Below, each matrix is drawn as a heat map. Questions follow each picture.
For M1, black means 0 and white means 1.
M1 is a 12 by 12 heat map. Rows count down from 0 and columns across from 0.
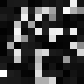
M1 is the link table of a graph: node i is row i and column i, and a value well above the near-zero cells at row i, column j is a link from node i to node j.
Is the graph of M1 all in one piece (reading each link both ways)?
yes
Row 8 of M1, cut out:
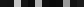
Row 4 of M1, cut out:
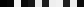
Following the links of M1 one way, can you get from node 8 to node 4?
yes
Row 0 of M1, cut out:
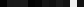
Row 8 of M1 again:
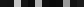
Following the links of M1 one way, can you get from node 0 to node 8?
yes
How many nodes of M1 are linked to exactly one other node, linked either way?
1
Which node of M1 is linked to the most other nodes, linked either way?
node 5
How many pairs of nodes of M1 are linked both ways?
8
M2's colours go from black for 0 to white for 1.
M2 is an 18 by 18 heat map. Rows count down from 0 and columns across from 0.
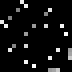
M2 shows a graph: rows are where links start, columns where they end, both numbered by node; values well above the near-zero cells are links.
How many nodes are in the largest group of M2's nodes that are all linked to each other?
3
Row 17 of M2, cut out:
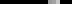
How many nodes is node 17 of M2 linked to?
3
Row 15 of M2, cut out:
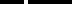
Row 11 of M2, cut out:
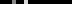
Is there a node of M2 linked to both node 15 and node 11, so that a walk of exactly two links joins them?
yes
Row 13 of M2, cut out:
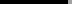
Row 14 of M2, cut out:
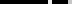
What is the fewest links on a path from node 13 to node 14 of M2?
2
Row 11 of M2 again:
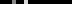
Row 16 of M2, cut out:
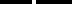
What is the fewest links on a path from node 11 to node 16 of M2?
3
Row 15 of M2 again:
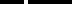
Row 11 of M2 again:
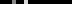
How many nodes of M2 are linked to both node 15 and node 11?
1
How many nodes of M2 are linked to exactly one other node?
8
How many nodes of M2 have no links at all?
3
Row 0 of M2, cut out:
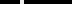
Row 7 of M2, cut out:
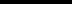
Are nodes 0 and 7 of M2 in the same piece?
no
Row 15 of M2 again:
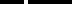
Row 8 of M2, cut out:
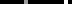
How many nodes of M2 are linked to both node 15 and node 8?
1
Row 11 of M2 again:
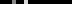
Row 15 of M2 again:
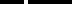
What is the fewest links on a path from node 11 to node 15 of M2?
2
